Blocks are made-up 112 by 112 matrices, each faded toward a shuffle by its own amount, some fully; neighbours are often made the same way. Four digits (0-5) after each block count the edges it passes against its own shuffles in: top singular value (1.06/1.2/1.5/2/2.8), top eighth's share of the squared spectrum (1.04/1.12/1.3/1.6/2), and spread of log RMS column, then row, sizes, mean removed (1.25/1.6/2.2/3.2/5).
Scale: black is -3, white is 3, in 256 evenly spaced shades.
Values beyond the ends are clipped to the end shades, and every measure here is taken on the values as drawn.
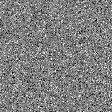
3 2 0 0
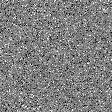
0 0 0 0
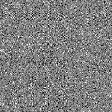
4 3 2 2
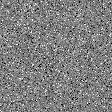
1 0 0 0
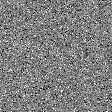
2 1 0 0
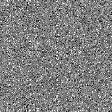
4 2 2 1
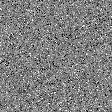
1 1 0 0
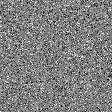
1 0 0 0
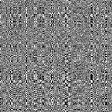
5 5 4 3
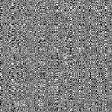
5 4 4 3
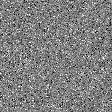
2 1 0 0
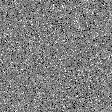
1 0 0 0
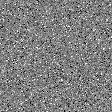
0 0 0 0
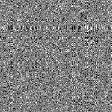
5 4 3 3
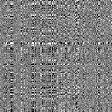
5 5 4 3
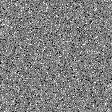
2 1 0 0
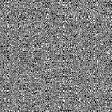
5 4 3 2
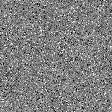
2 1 0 0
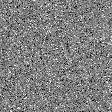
2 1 0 0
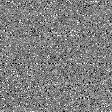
1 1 0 3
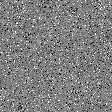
2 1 0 0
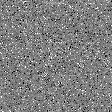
2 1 0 0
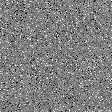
2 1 0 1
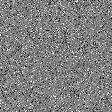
3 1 0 0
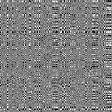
5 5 4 4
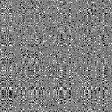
5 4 3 3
